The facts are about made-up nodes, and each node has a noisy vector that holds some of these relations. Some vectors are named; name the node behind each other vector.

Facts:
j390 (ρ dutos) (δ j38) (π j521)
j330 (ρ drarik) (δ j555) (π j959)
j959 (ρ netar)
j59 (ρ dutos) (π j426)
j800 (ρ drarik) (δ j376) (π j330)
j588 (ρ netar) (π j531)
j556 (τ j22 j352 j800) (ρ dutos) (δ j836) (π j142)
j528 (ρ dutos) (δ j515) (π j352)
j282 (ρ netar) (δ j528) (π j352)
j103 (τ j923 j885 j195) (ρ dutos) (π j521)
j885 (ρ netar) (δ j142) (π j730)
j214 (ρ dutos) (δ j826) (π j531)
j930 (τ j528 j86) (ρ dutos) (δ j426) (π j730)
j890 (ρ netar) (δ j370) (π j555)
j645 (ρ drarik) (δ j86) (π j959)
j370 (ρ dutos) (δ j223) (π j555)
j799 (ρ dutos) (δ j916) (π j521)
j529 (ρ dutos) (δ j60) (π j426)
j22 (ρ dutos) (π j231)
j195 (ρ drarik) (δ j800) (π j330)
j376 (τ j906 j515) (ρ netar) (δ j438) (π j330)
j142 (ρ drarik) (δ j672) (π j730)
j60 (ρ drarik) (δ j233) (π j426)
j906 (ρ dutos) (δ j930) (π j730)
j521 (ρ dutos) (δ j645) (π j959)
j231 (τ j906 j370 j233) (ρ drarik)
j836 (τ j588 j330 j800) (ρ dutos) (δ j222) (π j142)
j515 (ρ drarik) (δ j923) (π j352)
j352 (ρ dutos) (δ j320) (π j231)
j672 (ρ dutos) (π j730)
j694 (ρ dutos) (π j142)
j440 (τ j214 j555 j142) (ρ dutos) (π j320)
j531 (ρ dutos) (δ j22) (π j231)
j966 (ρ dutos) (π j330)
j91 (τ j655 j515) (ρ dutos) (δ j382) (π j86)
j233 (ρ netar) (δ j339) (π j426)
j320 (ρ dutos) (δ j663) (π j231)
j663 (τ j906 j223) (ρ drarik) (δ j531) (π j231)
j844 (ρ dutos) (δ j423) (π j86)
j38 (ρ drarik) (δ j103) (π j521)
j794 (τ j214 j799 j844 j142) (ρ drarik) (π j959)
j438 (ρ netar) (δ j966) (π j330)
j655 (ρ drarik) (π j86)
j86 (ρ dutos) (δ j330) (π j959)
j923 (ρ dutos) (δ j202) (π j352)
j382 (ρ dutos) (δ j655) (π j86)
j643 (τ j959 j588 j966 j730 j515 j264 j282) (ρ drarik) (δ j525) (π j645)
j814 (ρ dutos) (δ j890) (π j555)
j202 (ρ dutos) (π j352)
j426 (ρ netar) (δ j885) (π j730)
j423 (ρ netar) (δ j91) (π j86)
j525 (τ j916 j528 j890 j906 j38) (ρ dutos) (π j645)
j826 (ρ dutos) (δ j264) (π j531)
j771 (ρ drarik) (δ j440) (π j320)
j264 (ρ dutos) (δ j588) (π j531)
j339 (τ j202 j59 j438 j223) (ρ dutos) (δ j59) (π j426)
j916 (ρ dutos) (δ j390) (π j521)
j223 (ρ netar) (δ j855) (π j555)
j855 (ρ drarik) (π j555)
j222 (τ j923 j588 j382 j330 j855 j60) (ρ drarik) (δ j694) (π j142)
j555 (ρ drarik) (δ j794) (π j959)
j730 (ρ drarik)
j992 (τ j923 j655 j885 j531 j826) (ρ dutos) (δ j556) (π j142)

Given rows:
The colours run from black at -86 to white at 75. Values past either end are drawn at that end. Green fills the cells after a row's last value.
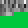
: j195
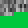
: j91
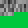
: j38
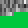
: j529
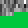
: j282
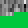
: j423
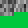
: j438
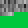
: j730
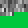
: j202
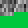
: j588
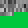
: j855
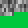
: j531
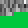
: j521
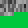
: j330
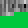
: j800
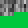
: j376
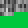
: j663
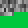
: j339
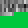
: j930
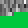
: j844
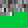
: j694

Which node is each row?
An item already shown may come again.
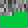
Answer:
j655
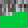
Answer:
j264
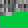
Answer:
j231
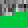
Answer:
j440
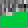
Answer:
j556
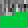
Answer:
j525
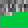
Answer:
j86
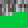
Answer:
j264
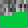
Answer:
j91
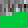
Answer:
j916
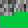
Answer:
j438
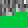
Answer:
j906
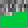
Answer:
j86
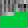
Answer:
j60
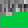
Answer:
j916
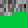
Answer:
j330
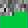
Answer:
j103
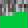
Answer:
j264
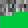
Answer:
j370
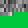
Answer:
j142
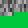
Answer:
j382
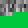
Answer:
j370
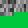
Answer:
j223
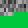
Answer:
j222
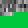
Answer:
j836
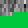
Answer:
j959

